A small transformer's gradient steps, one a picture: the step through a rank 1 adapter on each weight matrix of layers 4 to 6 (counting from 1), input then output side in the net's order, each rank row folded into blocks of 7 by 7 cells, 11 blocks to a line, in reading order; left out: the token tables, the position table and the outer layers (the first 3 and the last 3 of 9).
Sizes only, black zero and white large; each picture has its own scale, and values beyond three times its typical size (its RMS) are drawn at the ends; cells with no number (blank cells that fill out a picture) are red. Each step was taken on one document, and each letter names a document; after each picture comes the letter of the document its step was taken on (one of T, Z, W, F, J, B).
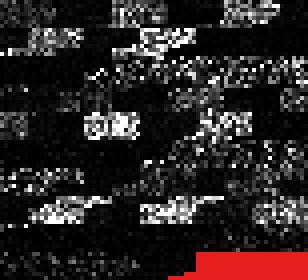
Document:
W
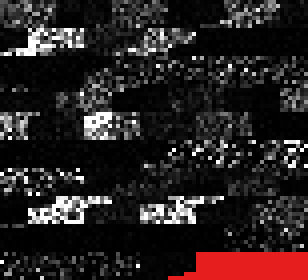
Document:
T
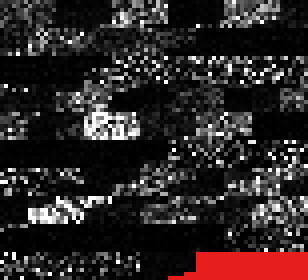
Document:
T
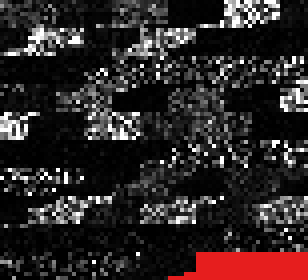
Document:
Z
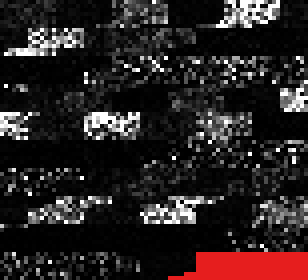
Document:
T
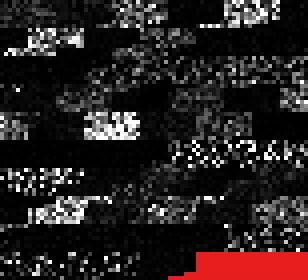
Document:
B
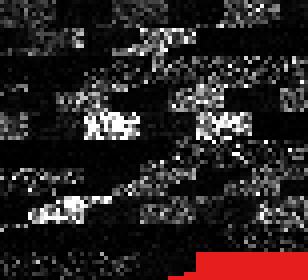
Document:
W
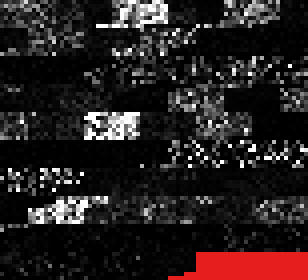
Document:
B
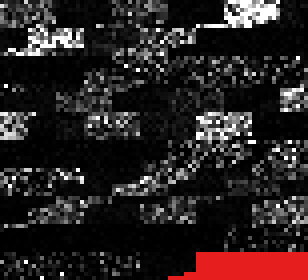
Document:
T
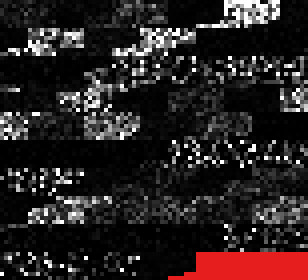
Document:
B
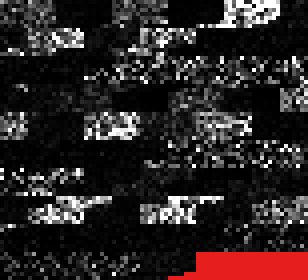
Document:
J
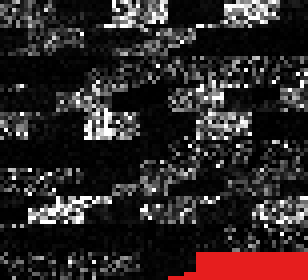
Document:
Z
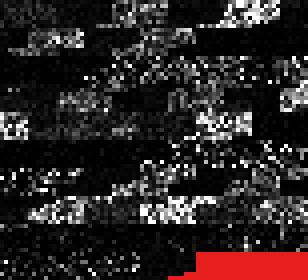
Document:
J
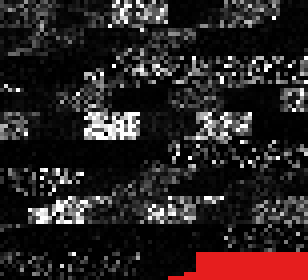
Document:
B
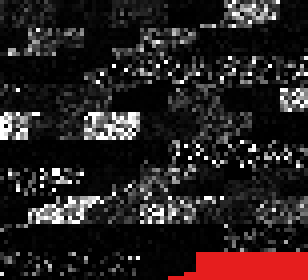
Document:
B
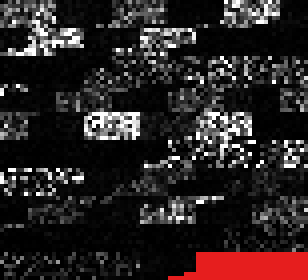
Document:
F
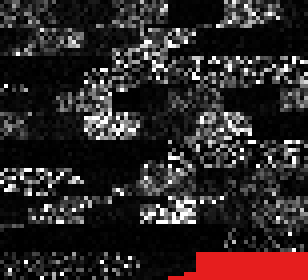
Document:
F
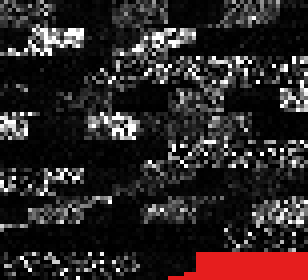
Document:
W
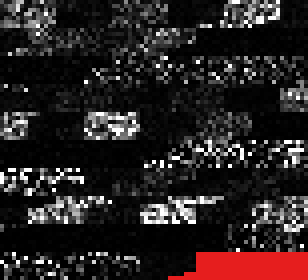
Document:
T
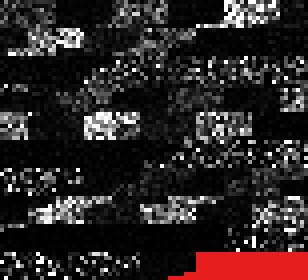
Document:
T
